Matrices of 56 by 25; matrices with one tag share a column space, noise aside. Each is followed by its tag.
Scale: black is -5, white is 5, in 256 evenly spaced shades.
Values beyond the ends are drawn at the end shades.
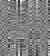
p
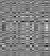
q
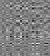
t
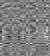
t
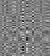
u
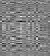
q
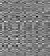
q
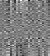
p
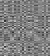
u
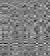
t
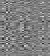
q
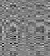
t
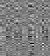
t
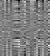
p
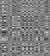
u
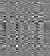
q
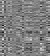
u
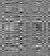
q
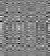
q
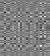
q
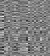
u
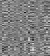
u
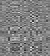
u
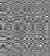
q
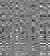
t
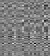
t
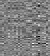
t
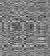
q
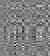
t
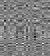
t
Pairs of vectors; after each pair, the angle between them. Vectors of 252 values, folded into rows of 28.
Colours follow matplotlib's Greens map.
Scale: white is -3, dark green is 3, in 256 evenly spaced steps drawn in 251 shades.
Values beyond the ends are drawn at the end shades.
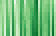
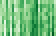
nearly parallel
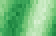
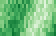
nearly parallel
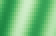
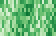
partly opposed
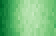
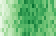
nearly opposite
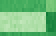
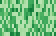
orthogonal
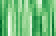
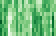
nearly parallel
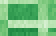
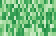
orthogonal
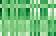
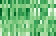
nearly parallel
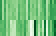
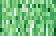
partly aligned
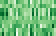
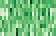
nearly opposite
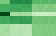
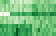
nearly opposite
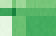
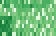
partly opposed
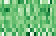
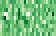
orthogonal
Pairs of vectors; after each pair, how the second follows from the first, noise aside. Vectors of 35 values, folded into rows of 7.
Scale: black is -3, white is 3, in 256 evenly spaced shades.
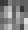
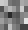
sign-scrambled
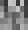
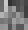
sign-scrambled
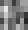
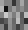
sign-scrambled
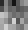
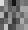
sign-scrambled
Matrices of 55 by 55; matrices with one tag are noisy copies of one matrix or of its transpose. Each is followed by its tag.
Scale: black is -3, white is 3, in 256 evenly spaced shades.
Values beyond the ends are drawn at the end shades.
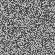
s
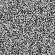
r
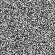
s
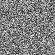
r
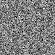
r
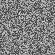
r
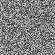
s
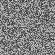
s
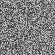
s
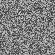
r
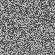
s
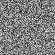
s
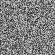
s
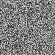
s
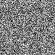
r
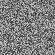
r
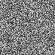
r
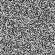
s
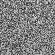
s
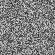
r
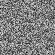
r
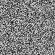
r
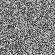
s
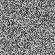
s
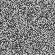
s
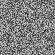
r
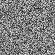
r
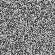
s
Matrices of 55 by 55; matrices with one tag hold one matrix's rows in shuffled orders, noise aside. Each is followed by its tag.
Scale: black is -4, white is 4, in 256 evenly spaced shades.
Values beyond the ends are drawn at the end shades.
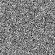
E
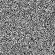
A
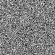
E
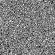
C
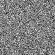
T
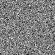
T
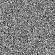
C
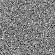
C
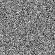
T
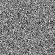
C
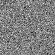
A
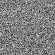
A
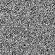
A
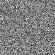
A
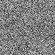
C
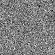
C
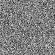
C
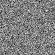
C
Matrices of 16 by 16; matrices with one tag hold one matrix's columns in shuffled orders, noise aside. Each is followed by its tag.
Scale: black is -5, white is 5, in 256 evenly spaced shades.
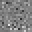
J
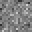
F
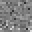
J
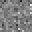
F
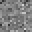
F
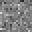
F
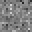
F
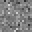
F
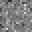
F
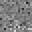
J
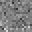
J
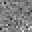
J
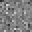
F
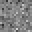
F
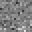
J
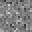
F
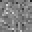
F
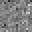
F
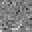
J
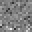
J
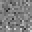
J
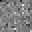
F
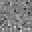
J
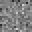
F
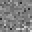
J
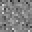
F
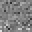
J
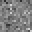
F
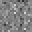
F
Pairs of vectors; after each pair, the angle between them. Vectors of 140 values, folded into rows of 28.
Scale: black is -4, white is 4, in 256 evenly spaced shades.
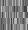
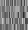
partly opposed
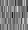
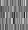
partly aligned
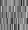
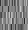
orthogonal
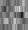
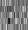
orthogonal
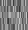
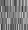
orthogonal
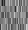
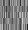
orthogonal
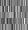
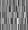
orthogonal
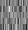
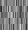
partly aligned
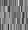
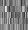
partly aligned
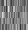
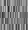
nearly opposite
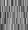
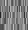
nearly parallel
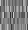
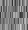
partly aligned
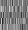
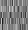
nearly parallel
